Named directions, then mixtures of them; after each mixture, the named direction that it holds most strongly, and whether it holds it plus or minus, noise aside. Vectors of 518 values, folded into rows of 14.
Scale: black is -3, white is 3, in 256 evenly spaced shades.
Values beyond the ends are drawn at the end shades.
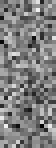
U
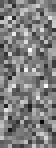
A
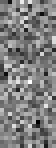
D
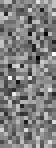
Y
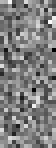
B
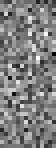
Y, minus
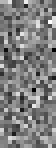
B, plus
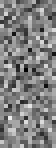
A, minus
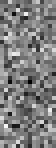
U, plus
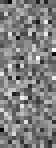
Y, minus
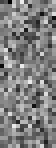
D, plus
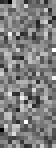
B, minus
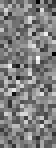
Y, minus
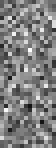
A, plus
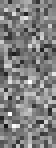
U, minus
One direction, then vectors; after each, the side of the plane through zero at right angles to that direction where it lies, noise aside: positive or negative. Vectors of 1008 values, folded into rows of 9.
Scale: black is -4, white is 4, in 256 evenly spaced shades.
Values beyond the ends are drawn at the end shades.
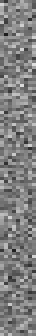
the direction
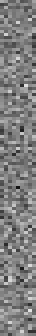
negative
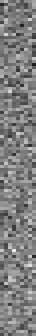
negative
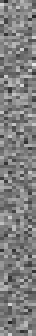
positive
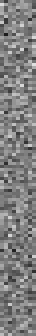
positive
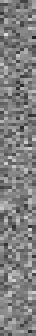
negative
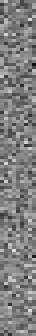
negative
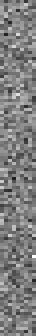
positive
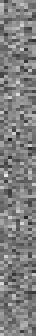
positive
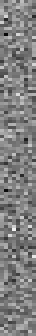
positive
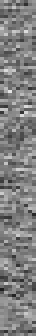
negative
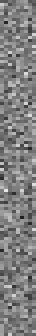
positive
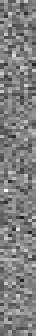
negative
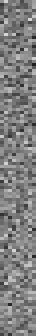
negative
